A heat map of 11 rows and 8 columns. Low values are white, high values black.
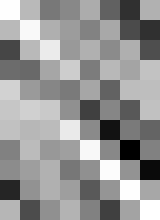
The bottom right is the roughest part. The middle left is the calmest part. No single row or column stands out from its neighbours. Overall the values sit about 40% of the way up the scale.
